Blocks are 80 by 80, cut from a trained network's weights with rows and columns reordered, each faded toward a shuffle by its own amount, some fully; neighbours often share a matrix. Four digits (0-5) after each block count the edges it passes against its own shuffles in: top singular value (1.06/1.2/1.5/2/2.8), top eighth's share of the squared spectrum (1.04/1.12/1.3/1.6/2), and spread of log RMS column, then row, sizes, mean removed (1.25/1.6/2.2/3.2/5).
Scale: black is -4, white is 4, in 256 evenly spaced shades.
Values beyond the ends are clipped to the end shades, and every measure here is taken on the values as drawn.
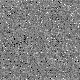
1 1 1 0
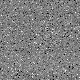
2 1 0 0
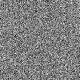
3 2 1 0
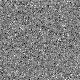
0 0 0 0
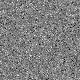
0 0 0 0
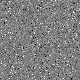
0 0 1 0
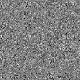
3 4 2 2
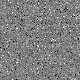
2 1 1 0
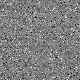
1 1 1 0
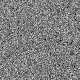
0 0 0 0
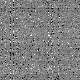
3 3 2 0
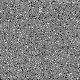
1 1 0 0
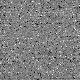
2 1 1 0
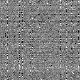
4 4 3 0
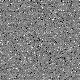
1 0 0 0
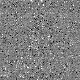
2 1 1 0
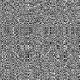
4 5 3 2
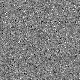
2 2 0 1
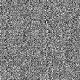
3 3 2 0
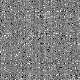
2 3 0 2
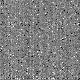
2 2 0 1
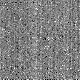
3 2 0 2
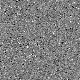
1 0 0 0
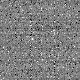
2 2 2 0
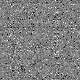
2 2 2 0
